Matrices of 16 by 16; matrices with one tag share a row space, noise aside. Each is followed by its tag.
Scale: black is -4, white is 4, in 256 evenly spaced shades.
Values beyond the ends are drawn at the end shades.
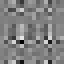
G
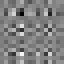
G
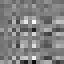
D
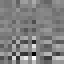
D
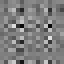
G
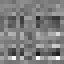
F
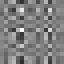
G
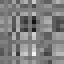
D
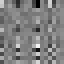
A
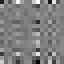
A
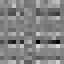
F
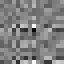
D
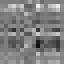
F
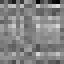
F
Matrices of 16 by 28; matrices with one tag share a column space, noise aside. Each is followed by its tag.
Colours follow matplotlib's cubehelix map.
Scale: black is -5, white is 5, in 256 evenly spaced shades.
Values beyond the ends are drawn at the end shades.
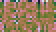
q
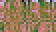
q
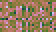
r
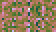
r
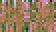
q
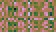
r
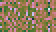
r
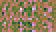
r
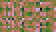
r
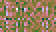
r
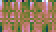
q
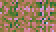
r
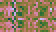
r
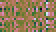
r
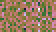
r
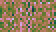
r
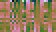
q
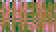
q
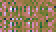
r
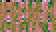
q
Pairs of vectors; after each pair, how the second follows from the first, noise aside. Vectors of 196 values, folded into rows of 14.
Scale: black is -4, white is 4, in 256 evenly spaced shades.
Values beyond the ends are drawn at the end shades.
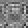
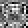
scaled up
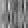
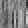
wrapped around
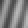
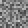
shuffled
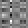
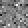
shuffled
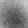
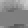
partly zeroed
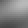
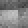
wrapped around
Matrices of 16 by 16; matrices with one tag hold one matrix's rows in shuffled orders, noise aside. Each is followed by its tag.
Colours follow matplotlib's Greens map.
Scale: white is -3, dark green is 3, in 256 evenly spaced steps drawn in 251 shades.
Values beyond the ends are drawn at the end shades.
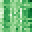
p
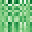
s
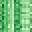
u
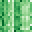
u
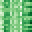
p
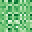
s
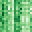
u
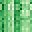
u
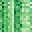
u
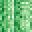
u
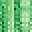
u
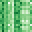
u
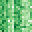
u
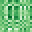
s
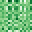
s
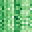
u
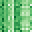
u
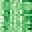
p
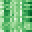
p
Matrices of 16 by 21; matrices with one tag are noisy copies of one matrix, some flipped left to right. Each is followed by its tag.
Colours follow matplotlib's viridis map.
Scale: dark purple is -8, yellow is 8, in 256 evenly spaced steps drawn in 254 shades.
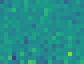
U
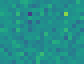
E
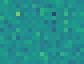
E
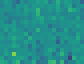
U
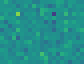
E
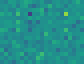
E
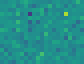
E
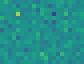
E
